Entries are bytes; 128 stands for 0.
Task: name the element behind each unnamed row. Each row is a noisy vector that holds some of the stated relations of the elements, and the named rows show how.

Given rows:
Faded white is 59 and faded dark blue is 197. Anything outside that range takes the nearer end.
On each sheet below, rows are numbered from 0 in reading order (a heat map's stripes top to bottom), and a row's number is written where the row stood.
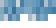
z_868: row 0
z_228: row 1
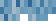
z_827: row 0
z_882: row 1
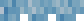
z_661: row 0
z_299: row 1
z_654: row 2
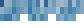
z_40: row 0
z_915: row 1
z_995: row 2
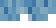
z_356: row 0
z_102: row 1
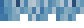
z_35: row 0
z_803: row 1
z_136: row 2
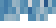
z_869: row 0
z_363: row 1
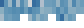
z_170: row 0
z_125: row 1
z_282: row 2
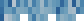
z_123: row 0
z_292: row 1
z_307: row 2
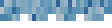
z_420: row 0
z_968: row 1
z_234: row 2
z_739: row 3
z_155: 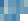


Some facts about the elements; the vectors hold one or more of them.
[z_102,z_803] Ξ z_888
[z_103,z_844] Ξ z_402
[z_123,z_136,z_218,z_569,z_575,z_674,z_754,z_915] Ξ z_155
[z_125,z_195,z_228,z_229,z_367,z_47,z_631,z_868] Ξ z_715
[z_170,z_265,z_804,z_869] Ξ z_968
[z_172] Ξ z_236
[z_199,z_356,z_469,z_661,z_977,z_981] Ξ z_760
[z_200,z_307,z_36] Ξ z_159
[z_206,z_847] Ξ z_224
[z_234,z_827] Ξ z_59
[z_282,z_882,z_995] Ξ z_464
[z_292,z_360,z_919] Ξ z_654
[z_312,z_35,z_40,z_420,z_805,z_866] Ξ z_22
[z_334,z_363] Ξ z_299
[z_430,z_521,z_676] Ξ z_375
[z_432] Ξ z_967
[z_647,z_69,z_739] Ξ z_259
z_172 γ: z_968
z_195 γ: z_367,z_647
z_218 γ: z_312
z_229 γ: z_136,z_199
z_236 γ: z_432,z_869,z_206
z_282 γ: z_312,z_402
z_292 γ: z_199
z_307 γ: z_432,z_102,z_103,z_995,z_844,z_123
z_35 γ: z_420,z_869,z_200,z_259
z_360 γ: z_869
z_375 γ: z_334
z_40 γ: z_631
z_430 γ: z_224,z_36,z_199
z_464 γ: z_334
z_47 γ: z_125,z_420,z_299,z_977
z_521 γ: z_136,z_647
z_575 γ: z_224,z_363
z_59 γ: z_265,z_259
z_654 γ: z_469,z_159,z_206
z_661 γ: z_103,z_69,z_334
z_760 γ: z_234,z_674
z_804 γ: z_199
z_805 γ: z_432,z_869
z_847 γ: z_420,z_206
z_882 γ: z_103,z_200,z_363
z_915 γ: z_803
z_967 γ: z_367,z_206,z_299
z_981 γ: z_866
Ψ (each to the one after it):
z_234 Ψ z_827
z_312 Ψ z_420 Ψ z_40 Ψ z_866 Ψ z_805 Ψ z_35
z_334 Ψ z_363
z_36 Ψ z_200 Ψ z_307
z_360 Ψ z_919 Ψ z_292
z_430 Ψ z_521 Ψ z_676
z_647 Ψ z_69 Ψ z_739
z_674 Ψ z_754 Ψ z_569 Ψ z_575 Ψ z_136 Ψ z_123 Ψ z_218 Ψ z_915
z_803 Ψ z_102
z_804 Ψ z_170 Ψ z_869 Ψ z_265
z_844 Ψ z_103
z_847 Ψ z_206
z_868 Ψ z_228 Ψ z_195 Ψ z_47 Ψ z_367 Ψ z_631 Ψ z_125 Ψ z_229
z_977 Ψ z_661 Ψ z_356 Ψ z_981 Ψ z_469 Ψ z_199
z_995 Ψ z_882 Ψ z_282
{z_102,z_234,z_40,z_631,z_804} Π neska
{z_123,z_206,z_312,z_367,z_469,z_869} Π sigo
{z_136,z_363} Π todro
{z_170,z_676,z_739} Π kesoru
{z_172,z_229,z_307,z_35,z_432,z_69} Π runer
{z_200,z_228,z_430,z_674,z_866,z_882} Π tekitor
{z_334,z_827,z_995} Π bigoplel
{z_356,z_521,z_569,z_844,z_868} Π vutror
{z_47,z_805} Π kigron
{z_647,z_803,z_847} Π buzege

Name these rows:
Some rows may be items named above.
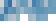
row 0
z_47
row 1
z_195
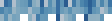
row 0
z_125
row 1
z_234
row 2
z_123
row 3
z_469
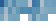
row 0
z_200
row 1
z_125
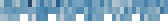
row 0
z_195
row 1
z_674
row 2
z_200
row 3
z_981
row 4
z_647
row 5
z_69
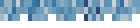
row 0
z_844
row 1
z_206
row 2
z_521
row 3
z_312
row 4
z_47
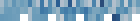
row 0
z_919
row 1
z_804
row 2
z_430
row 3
z_136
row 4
z_805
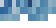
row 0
z_229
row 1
z_866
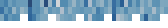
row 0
z_676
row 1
z_35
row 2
z_715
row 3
z_569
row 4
z_123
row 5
z_760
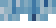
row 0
z_36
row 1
z_199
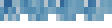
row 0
z_367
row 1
z_521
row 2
z_631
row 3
z_125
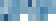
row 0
z_22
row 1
z_754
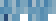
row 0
z_265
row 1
z_575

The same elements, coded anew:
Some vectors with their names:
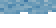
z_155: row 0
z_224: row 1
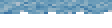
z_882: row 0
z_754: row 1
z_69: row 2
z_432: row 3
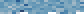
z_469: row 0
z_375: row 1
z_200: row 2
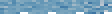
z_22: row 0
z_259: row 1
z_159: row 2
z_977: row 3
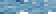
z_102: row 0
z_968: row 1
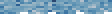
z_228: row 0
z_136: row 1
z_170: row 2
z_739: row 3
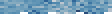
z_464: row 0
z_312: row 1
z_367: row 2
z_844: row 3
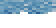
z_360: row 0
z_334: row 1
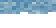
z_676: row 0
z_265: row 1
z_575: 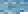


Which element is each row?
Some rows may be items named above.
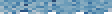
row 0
z_123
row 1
z_136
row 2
z_195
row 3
z_521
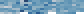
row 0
z_35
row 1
z_430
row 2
z_760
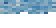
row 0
z_356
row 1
z_36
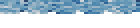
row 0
z_35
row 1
z_199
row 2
z_804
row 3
z_804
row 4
z_805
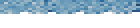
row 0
z_265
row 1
z_367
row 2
z_981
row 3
z_866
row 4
z_123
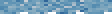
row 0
z_869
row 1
z_866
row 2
z_234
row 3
z_155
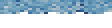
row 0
z_866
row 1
z_868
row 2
z_123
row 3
z_363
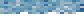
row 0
z_356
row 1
z_866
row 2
z_631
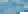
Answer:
z_715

